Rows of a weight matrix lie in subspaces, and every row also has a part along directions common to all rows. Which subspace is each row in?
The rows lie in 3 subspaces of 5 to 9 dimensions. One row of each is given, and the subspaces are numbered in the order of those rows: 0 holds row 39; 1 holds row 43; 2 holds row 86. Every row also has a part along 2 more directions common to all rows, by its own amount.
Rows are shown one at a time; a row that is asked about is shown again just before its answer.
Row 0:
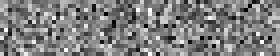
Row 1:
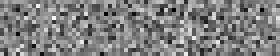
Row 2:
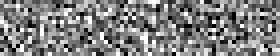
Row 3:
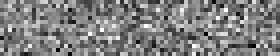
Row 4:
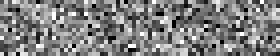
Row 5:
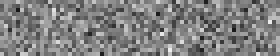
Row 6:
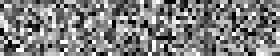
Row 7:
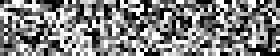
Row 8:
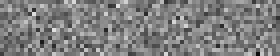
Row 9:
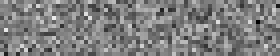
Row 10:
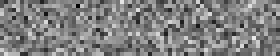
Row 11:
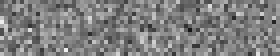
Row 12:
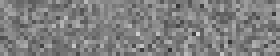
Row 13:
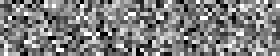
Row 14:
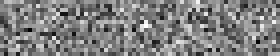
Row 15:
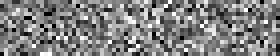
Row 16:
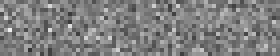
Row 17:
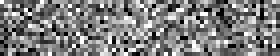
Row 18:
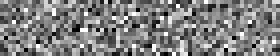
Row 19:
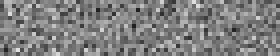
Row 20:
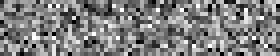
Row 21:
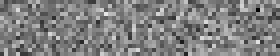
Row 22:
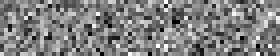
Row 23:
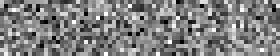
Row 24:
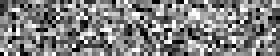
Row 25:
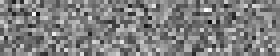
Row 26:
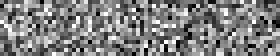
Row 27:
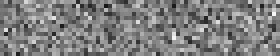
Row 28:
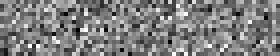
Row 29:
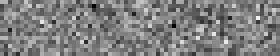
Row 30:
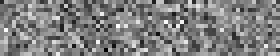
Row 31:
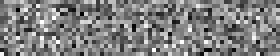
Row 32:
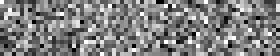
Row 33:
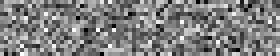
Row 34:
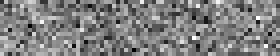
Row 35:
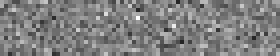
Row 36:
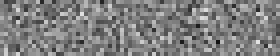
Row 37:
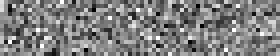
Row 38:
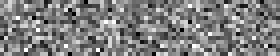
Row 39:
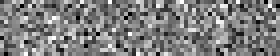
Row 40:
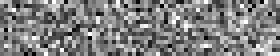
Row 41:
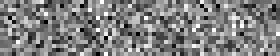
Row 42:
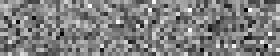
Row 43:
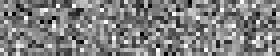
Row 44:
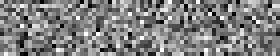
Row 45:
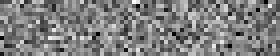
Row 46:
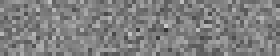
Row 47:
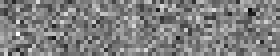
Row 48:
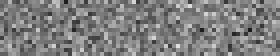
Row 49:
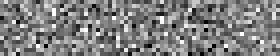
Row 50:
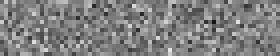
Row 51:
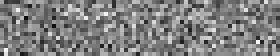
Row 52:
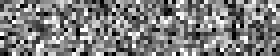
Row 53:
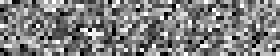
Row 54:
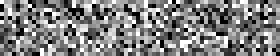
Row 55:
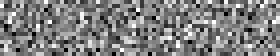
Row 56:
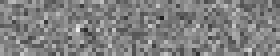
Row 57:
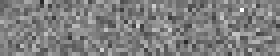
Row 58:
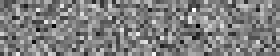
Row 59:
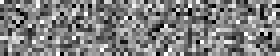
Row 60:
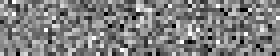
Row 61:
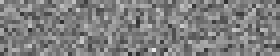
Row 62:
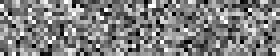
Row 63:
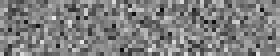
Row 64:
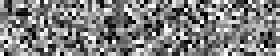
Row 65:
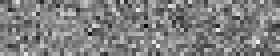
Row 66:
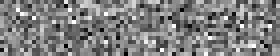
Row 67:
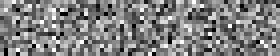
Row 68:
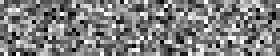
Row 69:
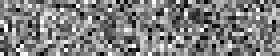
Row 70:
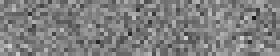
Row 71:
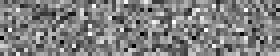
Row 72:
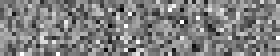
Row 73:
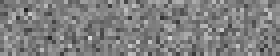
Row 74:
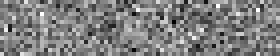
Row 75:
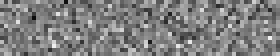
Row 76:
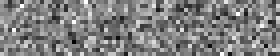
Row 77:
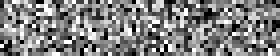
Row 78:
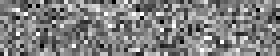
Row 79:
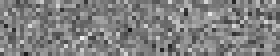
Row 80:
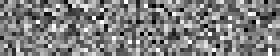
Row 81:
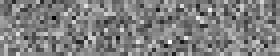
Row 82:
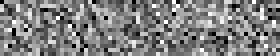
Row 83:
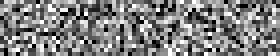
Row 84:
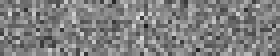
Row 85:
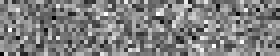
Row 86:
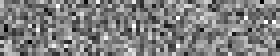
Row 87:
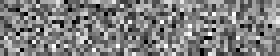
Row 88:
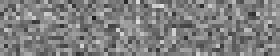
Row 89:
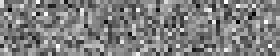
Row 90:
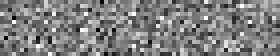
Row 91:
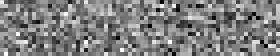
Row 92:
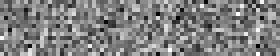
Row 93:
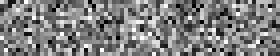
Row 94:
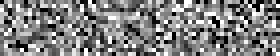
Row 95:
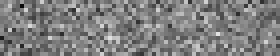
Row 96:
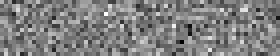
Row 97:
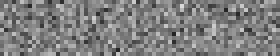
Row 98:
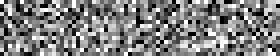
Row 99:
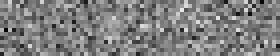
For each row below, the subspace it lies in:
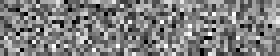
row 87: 2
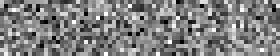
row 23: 0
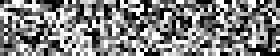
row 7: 0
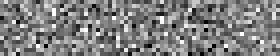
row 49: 0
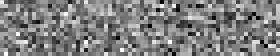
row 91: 1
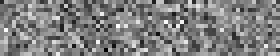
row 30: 1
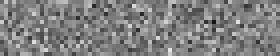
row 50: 2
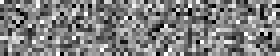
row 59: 1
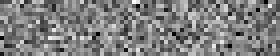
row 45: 0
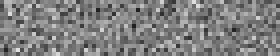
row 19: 2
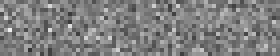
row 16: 1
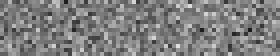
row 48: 2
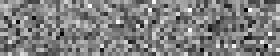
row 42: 1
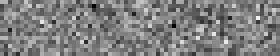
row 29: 1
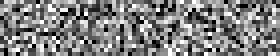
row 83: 2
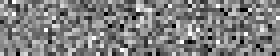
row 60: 2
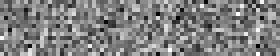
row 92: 1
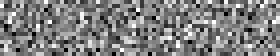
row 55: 2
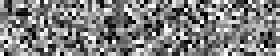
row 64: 1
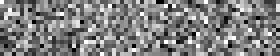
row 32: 1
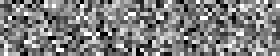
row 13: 0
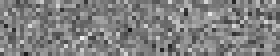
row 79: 2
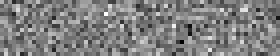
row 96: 2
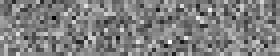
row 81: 1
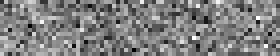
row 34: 1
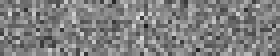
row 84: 2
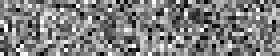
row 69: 2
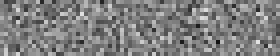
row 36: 0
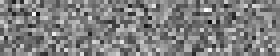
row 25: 2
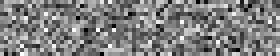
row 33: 0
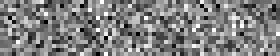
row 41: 0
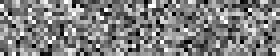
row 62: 1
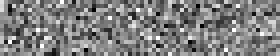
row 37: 2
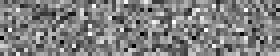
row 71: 0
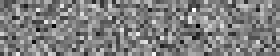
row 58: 0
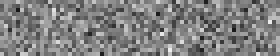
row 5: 1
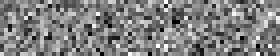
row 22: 2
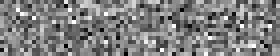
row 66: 2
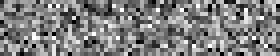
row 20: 1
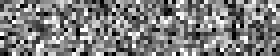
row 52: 0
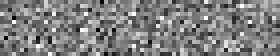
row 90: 0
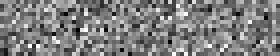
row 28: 0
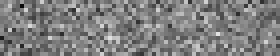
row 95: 1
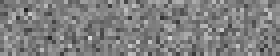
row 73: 2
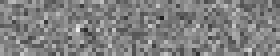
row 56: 0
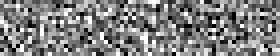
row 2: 2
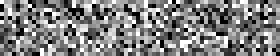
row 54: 1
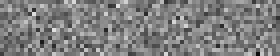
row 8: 2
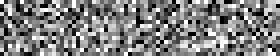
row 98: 1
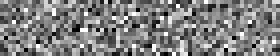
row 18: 0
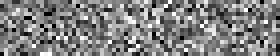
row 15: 1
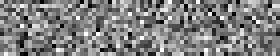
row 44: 0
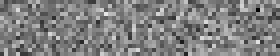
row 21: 0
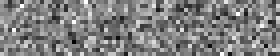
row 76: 1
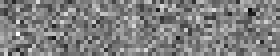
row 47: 1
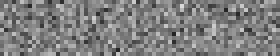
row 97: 1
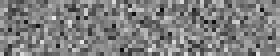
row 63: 2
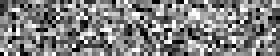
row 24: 2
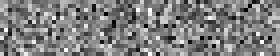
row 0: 2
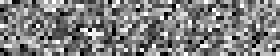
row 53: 0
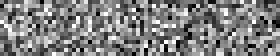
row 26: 2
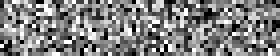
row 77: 2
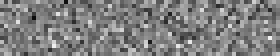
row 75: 2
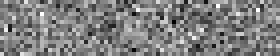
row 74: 1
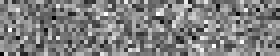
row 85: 0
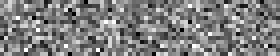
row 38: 0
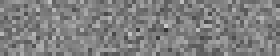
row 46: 0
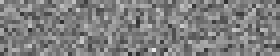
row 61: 1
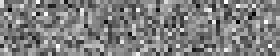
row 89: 2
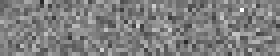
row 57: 2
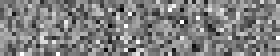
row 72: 1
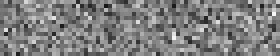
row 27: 1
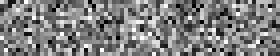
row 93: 1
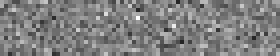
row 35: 0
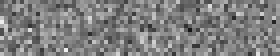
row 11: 2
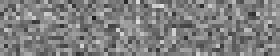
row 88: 1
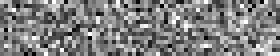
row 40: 0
